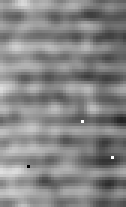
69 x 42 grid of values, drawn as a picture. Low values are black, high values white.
Slope: up to the left. Stripes: horizontal, repeating 10 times. Mirror symmetry: none. Lone odd cells: 3, 2 higher and 1 lower than their neighbours.
